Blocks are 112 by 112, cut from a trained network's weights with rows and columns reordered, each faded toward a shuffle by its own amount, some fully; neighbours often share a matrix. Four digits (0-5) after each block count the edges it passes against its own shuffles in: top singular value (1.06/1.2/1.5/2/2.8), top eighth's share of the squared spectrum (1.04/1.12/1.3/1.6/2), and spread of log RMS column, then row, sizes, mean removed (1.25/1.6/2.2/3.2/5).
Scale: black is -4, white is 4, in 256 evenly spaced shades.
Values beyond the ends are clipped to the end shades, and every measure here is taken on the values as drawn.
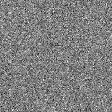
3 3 1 1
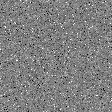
0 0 0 0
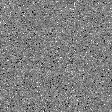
0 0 0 0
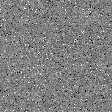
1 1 0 0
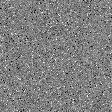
0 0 0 0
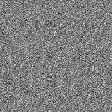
3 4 2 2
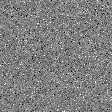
1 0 0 0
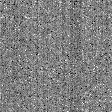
3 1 0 1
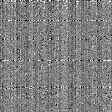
4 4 1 3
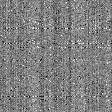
4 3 1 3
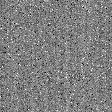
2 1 0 0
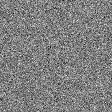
1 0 0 0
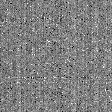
3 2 0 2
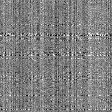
5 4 2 4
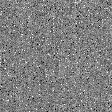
1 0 0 0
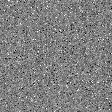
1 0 0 0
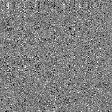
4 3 2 1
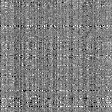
5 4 1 4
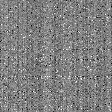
4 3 0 3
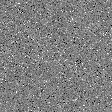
0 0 0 0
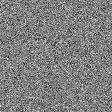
1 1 0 0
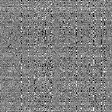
4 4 4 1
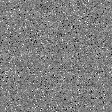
1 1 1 0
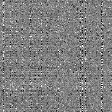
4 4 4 0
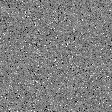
0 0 0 0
